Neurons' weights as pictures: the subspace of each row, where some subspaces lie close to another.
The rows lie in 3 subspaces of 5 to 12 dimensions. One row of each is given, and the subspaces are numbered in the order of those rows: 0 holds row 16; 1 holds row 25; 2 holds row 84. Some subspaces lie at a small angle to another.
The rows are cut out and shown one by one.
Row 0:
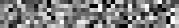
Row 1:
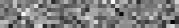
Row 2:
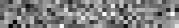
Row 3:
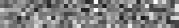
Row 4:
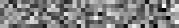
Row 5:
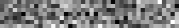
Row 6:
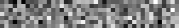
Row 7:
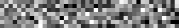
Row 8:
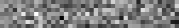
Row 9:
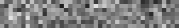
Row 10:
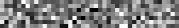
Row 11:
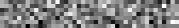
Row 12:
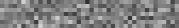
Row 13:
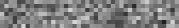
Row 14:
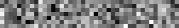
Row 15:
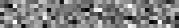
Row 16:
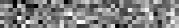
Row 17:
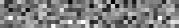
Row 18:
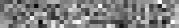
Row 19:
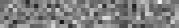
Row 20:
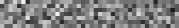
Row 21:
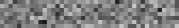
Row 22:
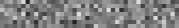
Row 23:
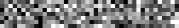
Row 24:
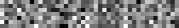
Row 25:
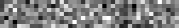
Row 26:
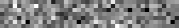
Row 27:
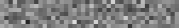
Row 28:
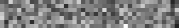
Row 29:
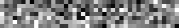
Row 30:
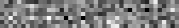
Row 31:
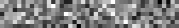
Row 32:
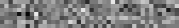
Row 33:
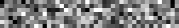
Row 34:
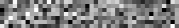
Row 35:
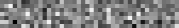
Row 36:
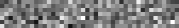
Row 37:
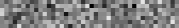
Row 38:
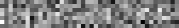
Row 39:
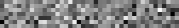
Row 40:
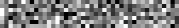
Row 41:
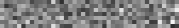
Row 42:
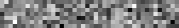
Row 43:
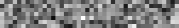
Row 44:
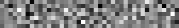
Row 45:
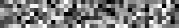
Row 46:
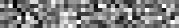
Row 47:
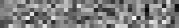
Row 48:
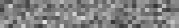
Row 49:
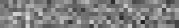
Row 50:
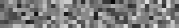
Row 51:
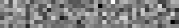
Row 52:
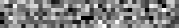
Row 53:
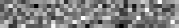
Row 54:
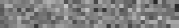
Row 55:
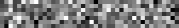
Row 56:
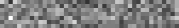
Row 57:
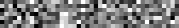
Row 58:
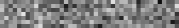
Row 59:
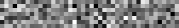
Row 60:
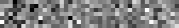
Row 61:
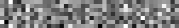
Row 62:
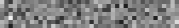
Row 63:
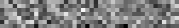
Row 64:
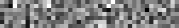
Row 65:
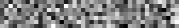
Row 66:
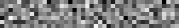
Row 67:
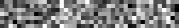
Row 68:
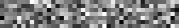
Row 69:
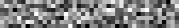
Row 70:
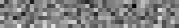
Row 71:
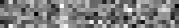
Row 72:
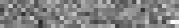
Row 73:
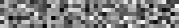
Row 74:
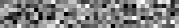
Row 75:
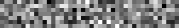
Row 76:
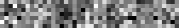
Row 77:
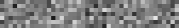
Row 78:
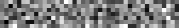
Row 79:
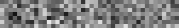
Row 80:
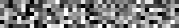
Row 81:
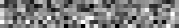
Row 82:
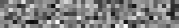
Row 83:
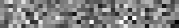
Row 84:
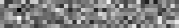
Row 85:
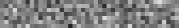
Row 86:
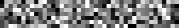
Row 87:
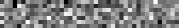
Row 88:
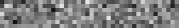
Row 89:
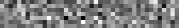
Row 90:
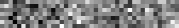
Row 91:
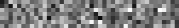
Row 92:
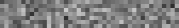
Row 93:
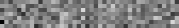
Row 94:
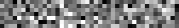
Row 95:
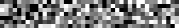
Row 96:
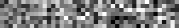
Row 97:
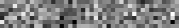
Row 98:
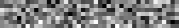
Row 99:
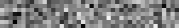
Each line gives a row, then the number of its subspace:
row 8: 1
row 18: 1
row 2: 2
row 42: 0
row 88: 2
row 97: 2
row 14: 2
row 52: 2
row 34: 0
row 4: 1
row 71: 2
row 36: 2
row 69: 1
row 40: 0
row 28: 2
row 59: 2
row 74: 0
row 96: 0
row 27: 2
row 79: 0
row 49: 0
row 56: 0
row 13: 1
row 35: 0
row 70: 0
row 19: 1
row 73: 2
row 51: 2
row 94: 2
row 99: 0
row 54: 1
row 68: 2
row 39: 0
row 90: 0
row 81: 0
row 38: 0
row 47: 1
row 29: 0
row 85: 1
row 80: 2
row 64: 2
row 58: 1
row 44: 2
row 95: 0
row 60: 0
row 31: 1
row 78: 1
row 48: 0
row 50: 1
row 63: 0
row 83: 2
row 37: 0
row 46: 2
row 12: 0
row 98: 1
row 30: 0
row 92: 2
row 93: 2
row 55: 2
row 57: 2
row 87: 0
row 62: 2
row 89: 0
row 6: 0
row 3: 1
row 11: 1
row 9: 0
